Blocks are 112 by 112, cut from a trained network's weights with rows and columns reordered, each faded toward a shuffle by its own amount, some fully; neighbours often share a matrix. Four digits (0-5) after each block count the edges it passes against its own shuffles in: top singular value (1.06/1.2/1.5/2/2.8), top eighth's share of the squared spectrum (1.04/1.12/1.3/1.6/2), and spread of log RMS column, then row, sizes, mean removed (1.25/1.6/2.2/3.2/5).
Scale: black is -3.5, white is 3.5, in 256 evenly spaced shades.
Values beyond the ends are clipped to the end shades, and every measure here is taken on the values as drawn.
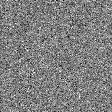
1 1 0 0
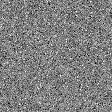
0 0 0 0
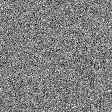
1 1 0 0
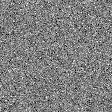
0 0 0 0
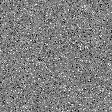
2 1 0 1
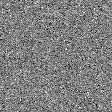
0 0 0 0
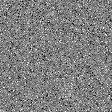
2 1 0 1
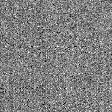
3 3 0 2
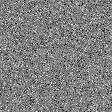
1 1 0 0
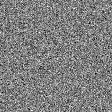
1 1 0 0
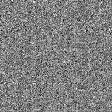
2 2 0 1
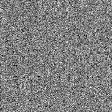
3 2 0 1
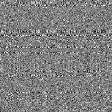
4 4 0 3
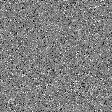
2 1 0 0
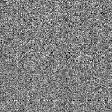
3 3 1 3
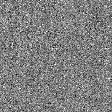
2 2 1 1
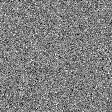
0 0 0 0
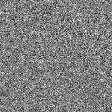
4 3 0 2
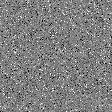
0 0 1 0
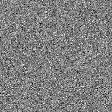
3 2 0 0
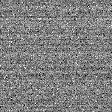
3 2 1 1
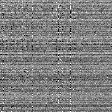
5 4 3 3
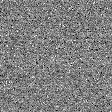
1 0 0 0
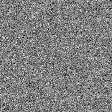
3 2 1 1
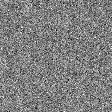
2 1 0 0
